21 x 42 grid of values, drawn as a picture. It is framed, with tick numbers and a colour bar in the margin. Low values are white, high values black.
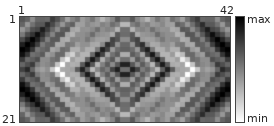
Mirror symmetry: left to right and top to bottom. Roughest part: centre. Odd rows or columns: none. Slope: none.
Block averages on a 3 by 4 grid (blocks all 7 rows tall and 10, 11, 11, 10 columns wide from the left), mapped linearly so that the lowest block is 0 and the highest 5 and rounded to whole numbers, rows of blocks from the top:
5 0 0 5
1 2 2 1
5 0 0 5
